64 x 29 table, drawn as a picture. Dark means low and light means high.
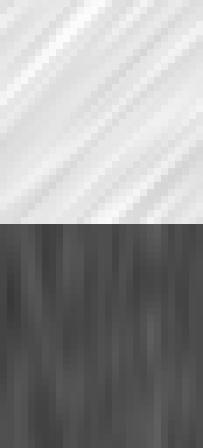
The table splits into 2 rows of 1 panel. Panel 1,1: very high, slanting up to the right, faint in contrast. Panel 2,1: low, streaked downward, faint in contrast.
